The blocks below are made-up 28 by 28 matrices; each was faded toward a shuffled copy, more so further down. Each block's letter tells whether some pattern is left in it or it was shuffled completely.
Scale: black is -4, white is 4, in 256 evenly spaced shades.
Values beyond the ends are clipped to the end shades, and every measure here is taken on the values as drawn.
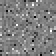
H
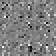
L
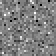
H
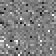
L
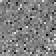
H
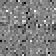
L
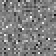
L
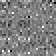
L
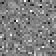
H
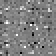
L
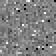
H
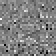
L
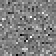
H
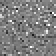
H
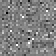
L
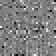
L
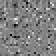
L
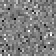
H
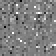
L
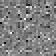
L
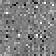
L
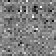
L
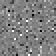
L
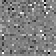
L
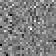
L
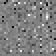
L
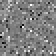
H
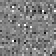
L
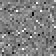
H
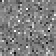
H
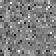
L
